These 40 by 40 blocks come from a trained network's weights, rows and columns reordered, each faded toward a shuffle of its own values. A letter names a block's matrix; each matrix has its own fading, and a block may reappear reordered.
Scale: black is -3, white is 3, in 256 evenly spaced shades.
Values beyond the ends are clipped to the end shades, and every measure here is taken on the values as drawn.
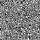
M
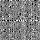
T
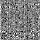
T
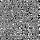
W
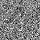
M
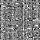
T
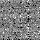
W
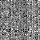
T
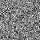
M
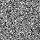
M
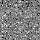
W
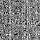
T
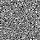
M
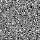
M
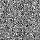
M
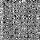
T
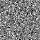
M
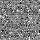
W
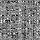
T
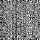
T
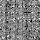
T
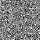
M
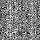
T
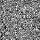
M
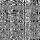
T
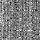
T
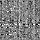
T
